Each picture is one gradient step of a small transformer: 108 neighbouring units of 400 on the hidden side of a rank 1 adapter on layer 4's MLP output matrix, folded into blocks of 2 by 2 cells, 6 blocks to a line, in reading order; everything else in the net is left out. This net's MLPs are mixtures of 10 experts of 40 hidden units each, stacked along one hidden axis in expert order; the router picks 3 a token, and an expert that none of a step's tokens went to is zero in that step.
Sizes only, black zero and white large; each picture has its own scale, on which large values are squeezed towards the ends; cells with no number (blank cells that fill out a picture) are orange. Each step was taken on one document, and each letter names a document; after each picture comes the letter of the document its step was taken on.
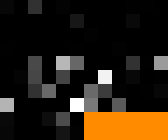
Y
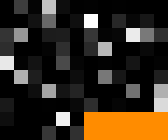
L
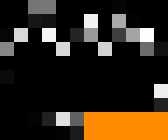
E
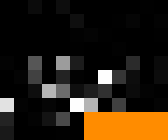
Y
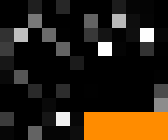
E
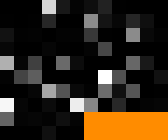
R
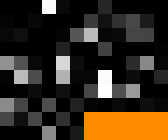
R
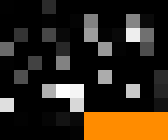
E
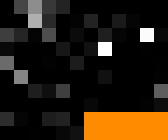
L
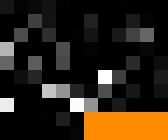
E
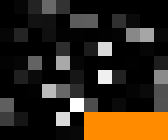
L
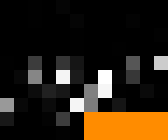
Y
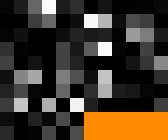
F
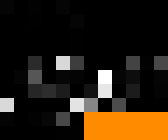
Y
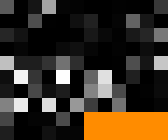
F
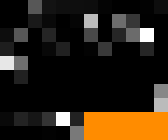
E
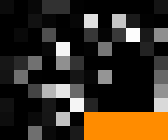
L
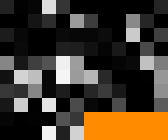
F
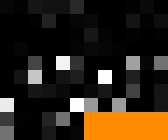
Y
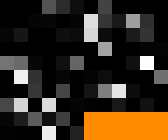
R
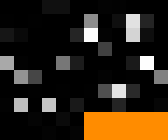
R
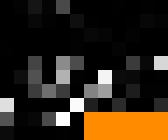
Y
